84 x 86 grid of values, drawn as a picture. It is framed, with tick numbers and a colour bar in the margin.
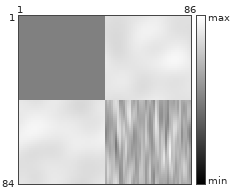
It is made of 2 by 2 panels. Panel 1,1: middling, flat. Panel 1,2: very high, smooth, faint in contrast. Panel 2,1: very high, smooth, faint in contrast. Panel 2,2: high, streaked downward.
